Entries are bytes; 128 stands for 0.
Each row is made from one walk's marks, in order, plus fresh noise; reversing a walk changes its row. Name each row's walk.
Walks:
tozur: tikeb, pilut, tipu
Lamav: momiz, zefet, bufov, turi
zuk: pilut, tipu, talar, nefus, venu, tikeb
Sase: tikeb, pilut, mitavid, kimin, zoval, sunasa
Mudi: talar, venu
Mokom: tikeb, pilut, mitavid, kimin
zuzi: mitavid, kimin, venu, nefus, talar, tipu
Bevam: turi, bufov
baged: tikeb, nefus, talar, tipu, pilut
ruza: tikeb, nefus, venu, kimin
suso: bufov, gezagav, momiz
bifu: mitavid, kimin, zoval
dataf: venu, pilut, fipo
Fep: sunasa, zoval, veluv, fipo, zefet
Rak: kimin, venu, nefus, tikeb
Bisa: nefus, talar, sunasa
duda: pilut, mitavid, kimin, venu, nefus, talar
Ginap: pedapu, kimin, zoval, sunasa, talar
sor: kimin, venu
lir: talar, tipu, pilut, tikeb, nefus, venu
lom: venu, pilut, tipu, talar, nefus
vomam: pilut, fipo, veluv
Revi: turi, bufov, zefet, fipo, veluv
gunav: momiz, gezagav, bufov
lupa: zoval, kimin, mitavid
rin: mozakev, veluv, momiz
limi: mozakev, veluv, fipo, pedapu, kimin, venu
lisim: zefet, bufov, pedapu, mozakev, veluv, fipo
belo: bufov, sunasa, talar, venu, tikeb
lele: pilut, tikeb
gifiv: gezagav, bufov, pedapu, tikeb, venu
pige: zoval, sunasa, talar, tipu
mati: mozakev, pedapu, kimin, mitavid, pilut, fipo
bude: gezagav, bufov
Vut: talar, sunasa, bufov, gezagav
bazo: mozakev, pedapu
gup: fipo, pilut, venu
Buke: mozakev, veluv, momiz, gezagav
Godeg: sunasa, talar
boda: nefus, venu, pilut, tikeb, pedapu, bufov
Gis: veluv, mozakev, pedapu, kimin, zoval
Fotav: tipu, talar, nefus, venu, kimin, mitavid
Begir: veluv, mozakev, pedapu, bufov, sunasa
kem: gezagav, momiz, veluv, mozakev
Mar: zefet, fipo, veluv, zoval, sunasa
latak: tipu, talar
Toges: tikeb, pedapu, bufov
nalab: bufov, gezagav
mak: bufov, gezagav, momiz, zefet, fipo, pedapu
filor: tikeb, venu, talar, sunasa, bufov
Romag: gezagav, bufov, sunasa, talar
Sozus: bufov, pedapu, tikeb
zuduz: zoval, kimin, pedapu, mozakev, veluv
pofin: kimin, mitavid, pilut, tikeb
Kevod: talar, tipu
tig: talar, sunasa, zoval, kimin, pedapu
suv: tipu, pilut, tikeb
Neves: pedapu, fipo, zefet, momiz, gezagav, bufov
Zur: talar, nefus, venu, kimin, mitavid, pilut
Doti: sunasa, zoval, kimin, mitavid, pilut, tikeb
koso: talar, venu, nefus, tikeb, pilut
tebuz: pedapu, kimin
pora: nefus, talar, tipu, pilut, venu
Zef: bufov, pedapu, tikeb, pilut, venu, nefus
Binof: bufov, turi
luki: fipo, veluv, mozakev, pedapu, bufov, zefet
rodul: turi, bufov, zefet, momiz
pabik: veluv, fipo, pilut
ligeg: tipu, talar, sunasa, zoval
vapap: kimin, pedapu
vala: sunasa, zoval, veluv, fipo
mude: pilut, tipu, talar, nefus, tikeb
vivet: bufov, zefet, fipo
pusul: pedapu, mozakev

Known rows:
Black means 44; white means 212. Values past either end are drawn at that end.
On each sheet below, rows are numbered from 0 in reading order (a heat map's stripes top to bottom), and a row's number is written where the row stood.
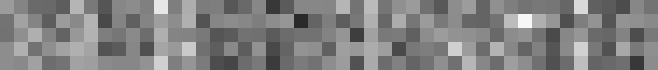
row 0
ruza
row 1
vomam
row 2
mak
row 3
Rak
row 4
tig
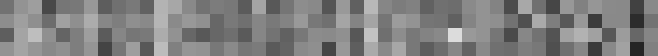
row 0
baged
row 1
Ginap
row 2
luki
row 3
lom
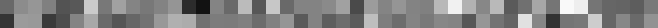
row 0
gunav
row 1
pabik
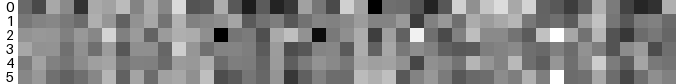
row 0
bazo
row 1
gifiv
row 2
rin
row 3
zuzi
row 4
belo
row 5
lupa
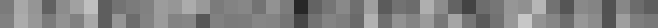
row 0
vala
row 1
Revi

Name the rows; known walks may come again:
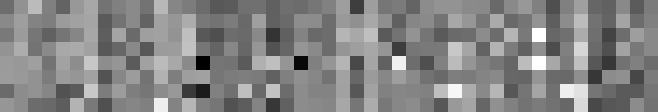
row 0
mak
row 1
zuk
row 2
lupa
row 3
Rak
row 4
rin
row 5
duda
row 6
gunav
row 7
ruza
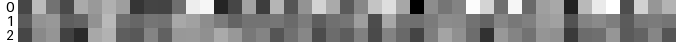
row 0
lele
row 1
mati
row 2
dataf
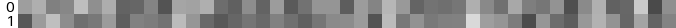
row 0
mude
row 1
luki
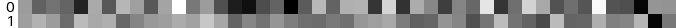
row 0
tebuz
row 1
ligeg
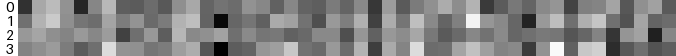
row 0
vivet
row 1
rodul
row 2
lom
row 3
suso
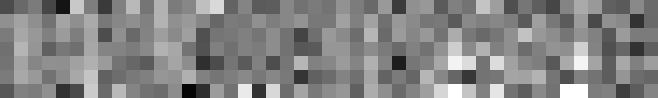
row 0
gup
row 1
Ginap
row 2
Revi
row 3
Begir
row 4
Sozus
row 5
vala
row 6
bude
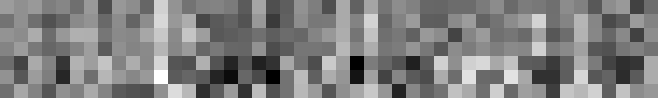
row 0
zuzi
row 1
Mokom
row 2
Gis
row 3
Fotav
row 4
bazo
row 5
vapap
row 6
suv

